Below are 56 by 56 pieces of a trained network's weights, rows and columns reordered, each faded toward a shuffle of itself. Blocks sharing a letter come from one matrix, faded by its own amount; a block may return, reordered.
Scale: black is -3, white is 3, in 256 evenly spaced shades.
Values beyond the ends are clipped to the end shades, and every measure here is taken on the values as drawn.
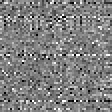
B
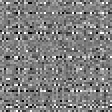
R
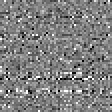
B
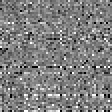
B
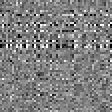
R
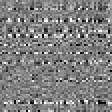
R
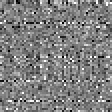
B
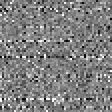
B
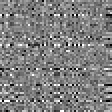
R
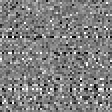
B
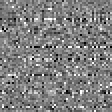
B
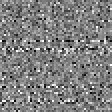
B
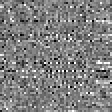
B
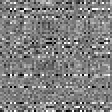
R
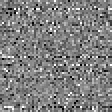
B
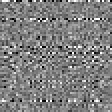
R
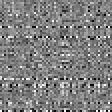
R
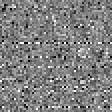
B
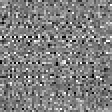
B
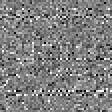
B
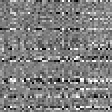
R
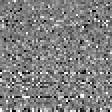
B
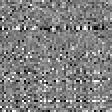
B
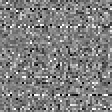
B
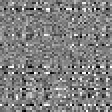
R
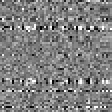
R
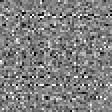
B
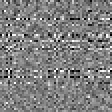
R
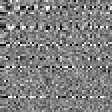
R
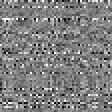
R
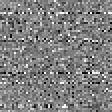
B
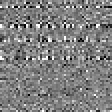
R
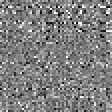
B
